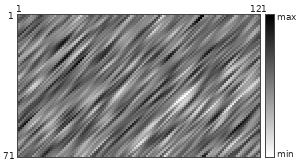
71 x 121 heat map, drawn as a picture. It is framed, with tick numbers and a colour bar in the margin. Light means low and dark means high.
The ninth with the lowest average is the middle right. There is no overall slope. On average the colour sits 50% of the way up the scale. The halves do not mirror each other. Streaks slant up to the right. No single row or column stands out from its neighbours.
